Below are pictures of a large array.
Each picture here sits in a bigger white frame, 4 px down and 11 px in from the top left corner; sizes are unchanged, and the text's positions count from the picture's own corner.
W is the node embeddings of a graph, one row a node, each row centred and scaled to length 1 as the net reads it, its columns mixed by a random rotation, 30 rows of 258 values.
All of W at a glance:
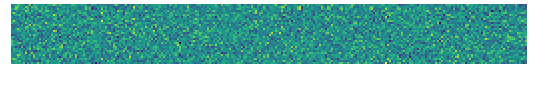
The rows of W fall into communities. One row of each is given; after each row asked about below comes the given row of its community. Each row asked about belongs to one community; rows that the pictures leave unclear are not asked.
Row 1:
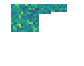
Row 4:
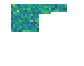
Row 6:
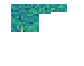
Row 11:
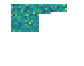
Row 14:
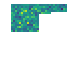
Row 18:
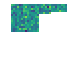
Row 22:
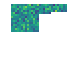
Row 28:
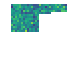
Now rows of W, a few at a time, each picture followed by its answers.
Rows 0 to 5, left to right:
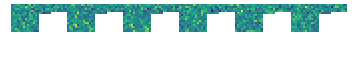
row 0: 22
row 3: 11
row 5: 28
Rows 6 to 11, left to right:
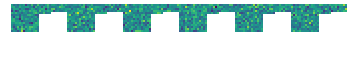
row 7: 14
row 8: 4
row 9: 18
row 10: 22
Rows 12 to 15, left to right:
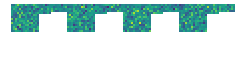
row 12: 1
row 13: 28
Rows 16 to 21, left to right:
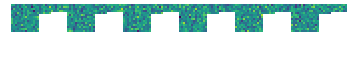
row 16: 18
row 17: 11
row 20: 4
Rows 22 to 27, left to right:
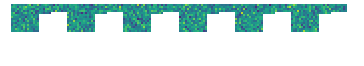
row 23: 28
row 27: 4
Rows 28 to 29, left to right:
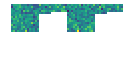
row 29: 6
